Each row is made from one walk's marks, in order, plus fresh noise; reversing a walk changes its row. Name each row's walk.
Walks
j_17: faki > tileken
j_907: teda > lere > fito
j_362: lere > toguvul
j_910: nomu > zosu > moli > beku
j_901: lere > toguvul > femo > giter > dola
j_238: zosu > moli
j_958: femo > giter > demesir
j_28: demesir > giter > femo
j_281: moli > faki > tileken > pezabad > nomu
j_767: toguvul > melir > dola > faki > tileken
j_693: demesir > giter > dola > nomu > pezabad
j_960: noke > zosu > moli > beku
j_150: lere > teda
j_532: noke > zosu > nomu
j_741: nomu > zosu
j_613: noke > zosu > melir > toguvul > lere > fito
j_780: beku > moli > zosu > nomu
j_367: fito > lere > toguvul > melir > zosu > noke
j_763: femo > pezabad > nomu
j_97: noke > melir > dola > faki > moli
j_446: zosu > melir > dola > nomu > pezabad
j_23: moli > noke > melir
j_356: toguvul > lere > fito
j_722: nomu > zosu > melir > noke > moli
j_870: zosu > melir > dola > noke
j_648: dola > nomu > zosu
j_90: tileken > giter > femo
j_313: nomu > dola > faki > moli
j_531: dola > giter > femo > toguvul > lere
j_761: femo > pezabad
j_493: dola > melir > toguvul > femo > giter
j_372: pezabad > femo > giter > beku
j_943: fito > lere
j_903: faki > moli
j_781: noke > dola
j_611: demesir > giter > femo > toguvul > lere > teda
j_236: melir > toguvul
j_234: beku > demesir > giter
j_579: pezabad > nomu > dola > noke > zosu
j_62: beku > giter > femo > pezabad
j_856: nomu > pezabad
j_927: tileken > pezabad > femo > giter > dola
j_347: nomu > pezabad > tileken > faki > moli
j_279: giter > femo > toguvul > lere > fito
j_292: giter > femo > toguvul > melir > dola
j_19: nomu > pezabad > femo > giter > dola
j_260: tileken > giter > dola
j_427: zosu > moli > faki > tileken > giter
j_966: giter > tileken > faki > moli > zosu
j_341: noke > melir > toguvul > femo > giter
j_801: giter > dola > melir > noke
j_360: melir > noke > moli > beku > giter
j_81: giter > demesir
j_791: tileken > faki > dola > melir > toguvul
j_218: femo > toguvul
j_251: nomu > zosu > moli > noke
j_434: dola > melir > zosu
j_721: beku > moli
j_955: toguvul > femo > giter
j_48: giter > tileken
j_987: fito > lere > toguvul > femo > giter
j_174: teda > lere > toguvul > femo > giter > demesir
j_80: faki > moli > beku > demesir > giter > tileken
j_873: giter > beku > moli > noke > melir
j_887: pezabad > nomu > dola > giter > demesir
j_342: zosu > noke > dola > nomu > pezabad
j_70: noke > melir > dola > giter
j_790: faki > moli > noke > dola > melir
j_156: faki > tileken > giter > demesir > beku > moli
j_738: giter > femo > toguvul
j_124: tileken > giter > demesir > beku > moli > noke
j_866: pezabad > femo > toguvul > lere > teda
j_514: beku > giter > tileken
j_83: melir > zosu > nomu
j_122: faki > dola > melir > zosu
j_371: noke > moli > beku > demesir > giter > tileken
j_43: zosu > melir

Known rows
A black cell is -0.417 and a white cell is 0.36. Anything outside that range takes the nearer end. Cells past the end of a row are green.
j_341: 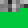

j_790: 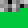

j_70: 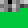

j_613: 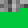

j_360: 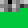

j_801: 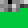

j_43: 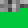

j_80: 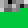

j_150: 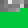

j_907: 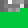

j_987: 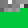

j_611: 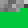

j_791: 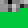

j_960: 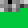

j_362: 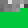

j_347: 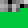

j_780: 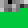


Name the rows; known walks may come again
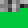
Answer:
j_83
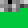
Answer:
j_960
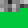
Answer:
j_238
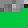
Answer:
j_955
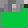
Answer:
j_738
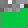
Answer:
j_987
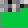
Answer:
j_342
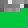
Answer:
j_356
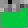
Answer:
j_903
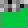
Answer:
j_790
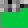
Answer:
j_251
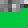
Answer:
j_292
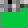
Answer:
j_70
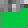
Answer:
j_531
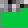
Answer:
j_927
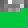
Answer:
j_907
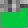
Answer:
j_43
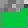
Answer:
j_611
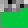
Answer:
j_156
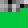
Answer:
j_347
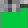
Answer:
j_741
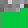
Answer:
j_362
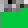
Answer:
j_124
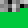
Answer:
j_446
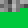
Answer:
j_613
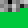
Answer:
j_122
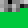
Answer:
j_910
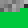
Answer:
j_218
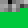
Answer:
j_17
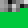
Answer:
j_887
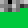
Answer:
j_360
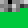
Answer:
j_801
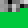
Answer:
j_579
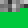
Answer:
j_341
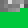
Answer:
j_150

